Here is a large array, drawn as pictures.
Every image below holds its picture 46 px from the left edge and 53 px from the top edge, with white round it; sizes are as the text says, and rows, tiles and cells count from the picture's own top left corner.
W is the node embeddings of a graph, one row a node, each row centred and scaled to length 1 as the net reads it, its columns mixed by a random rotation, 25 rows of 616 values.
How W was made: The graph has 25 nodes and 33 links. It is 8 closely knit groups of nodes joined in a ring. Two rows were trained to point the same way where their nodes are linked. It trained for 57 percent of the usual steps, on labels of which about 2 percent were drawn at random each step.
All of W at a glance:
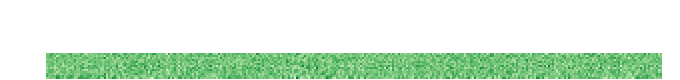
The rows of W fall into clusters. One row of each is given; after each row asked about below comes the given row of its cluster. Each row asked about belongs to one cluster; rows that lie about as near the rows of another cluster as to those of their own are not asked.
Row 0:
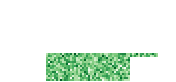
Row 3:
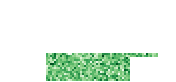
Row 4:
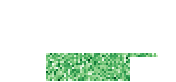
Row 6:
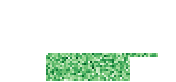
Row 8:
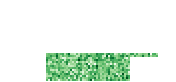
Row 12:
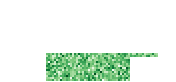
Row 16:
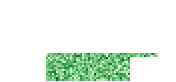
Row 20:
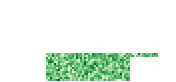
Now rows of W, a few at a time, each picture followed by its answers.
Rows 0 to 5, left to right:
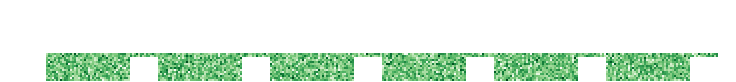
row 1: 16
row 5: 20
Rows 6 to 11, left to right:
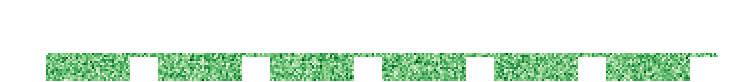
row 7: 8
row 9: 12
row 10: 16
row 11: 4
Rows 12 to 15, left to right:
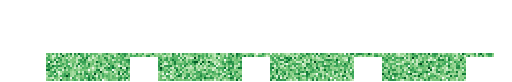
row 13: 12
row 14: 6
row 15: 6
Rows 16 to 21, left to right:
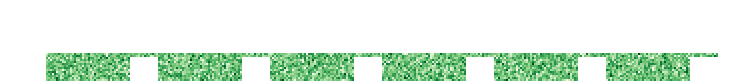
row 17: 8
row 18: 4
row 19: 3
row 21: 12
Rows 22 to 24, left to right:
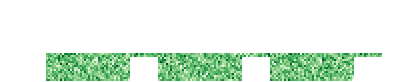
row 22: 0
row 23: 20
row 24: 0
